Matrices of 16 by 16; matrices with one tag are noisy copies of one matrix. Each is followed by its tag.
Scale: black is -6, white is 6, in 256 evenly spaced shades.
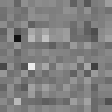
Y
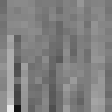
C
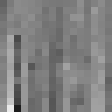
C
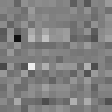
Y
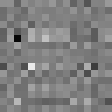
Y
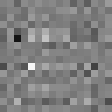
Y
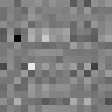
Y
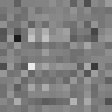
Y
